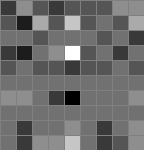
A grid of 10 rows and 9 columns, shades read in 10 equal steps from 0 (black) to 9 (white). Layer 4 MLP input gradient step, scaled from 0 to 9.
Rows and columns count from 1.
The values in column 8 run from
2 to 5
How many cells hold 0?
1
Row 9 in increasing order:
2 2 4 4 4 4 4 5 5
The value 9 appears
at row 4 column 5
